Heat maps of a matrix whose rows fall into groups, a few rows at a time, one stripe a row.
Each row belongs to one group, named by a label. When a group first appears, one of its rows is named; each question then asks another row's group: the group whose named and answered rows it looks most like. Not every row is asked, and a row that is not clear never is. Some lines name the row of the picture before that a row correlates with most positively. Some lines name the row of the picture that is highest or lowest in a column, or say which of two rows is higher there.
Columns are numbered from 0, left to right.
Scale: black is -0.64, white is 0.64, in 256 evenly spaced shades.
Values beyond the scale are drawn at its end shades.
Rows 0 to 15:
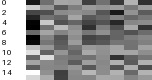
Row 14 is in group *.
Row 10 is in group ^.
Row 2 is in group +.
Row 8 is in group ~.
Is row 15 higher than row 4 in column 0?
Yes
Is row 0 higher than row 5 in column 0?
Yes
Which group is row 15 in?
*
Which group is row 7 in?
~
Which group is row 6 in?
~
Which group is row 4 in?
~
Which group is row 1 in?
*
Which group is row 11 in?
~
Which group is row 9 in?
*
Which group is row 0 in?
+
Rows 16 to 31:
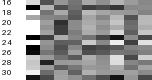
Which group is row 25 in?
~
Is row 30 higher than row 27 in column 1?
No
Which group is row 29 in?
*
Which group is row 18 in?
^
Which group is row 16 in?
^
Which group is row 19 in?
*
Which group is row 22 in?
*
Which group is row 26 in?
~
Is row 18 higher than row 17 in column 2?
Yes
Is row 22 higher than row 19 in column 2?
No
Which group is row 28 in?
^
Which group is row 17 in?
~
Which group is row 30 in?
^
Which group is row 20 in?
*
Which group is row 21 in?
*
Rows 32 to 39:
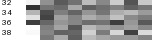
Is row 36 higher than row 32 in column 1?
No
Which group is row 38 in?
*
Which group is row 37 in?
^
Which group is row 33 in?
~
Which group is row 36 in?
+
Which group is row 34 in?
^
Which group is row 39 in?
^
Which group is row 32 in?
*
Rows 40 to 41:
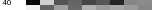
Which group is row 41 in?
^
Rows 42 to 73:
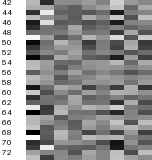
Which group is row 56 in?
~
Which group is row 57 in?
*
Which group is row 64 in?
+
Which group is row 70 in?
+
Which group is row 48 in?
+
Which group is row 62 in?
+
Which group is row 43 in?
*
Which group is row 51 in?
+
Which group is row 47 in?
~
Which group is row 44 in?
~
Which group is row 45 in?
*
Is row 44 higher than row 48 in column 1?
Yes
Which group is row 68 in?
+
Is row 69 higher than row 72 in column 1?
No
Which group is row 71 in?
~
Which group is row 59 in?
+
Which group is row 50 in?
+
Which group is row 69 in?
^
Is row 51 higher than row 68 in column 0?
Yes
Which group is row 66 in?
*
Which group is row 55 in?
*
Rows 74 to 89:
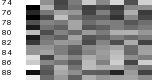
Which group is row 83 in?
*
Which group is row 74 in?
*
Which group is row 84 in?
*
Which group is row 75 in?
~
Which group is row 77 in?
+
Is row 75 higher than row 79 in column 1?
Yes
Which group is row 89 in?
^
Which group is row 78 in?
~
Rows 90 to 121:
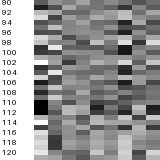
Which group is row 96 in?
+
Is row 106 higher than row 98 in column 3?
Yes
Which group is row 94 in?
+
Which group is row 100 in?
+
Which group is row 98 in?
*
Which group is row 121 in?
*
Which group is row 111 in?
+
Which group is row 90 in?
~
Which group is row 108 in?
~
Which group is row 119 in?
^
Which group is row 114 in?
^
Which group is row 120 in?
*
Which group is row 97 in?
*
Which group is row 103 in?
+
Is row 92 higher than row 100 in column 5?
Yes
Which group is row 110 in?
~
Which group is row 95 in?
~
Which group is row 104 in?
~
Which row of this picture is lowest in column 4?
111
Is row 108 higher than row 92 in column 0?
No
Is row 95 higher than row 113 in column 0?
No
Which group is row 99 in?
~
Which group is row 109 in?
~
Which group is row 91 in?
+
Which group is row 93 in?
^
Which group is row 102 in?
*
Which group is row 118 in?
^
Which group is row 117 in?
^
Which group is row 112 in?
+
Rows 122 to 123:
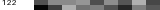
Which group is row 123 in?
+
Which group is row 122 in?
+
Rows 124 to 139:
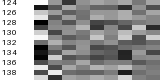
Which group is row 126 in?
*
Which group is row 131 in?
*
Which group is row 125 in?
+
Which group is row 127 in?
^
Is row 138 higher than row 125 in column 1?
Yes
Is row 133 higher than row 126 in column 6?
No
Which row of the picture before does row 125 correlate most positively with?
123
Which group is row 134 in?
+
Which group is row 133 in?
~
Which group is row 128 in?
~
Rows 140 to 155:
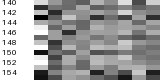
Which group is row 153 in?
^
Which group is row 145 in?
^
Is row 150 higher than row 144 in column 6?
No
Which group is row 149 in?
^
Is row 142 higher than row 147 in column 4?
Yes
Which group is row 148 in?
^
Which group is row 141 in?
~
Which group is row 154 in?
+
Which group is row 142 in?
^
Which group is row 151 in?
^
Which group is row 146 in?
*
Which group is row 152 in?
^
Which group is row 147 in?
~
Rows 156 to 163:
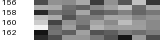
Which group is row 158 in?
~
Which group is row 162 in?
~
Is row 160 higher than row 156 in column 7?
No
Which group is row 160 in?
^
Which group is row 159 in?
*
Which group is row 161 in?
^
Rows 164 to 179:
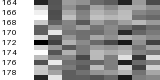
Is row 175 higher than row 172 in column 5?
Yes
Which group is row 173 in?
*
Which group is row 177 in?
*
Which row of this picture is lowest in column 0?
172
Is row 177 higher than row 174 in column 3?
No
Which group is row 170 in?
~
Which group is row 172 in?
+
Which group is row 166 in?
^
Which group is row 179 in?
~
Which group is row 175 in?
*
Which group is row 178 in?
*
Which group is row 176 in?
~
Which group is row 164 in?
+
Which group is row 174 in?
^
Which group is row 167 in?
^
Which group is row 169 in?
~
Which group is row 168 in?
^
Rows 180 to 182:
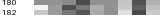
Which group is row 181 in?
*
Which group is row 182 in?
*
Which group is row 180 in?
*
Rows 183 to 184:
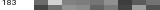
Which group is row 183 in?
~
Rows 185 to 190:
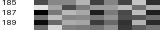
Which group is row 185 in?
+
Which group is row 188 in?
~
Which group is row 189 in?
+
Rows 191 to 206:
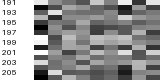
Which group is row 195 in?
~
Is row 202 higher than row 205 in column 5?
Yes
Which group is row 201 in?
*
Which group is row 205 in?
~
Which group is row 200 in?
+
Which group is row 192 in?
+
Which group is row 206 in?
+
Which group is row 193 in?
~
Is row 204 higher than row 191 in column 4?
No
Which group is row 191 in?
*
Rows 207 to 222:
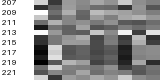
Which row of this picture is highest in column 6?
213
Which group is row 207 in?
^
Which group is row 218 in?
~
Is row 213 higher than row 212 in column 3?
No
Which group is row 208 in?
+
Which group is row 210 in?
^
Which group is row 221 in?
~
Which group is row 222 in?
^
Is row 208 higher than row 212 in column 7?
Yes
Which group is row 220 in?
~
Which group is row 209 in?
^
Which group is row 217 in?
~
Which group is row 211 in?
~
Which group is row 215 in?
+
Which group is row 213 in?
*
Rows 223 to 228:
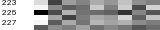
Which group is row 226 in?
*
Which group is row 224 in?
*
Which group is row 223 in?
^
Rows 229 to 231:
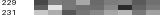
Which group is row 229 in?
~
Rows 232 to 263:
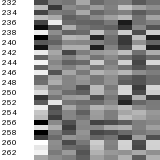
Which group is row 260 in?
*
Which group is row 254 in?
^
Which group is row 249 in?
*
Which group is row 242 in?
*
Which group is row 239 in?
+
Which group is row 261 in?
*
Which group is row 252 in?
~
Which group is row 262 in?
^
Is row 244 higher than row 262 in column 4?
Yes
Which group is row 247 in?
~
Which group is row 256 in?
~
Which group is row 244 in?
*
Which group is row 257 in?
*
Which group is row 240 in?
+
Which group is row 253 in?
^
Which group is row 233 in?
^
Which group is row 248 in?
~
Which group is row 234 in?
~
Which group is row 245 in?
~
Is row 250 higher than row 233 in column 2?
No
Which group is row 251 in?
+
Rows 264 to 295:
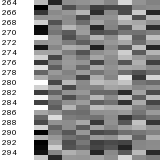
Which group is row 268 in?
^
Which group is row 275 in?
^
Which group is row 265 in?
~
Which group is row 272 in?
*
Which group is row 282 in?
+
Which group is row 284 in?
+
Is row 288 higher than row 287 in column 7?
Yes
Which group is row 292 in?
~
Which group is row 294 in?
+
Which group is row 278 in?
~
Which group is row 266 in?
+
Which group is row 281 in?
*
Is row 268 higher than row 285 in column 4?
No
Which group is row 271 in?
*
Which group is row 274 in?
*
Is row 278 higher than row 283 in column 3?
Yes
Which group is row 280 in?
^
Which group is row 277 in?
^
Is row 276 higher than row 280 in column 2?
No
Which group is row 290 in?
~
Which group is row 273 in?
+
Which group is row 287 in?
~
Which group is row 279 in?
*
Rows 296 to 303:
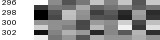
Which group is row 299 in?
+
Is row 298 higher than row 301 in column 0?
No
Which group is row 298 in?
+
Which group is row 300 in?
*
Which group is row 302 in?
+
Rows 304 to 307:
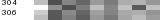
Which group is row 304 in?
^
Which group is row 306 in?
^
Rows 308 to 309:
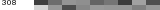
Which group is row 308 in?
+
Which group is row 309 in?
*
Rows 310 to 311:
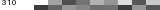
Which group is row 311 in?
+
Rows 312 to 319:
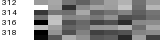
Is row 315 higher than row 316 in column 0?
Yes
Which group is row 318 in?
~
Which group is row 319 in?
+
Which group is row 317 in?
*
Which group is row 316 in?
~
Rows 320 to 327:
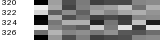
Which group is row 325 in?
*
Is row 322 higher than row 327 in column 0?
Yes
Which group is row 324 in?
+
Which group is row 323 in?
~
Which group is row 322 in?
^
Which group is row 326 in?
~
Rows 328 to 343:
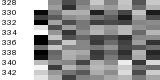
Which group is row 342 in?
*
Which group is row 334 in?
*
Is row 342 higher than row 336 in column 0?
Yes
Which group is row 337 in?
~
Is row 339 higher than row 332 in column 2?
Yes
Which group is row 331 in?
+
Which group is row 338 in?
+
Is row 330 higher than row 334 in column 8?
No
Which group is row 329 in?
*
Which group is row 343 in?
*
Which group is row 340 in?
*
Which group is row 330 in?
+
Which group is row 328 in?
*
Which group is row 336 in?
+
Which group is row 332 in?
~
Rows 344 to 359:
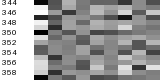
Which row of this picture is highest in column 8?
357
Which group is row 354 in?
+
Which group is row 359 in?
~
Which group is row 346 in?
*
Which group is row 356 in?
^
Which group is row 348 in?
^
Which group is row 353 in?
~
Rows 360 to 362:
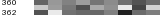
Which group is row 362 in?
~
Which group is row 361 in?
*
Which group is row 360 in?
~
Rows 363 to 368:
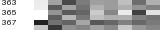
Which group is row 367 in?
~
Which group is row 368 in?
^
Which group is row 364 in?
^
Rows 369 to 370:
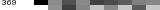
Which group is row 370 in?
*
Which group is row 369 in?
~
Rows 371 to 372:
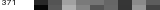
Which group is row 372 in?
+
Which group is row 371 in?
+
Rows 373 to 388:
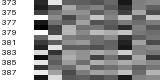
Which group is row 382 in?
~
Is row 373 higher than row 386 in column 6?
No
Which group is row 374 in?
+
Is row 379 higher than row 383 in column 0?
Yes
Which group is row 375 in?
+
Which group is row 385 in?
^
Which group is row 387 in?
*
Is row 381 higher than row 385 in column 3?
Yes
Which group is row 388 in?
~
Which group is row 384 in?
+
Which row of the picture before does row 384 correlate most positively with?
372
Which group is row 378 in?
+
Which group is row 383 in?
^
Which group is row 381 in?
+
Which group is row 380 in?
~
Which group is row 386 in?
~
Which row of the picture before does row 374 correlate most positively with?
371
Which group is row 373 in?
~
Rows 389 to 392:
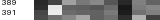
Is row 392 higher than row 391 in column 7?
Yes
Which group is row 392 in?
+
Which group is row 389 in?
+
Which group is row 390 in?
~
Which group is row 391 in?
~
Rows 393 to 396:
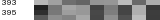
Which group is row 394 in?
+
